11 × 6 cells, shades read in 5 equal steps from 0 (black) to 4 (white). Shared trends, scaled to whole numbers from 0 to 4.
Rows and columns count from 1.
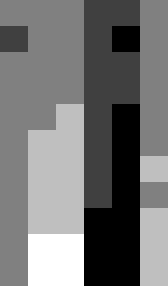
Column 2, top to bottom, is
2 2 2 2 2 3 3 3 3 4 4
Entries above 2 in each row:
0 0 0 0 1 2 3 2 3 3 3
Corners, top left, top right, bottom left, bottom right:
2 2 2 3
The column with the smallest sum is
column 5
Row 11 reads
2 4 4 0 0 3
